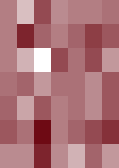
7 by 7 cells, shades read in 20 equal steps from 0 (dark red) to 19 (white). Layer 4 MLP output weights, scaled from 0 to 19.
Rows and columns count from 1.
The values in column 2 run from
2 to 14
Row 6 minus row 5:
-1 -4 -6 0 -1 -5 -3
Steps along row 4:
down up down same up down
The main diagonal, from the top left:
9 2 19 8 8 5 11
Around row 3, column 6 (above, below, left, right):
4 10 8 11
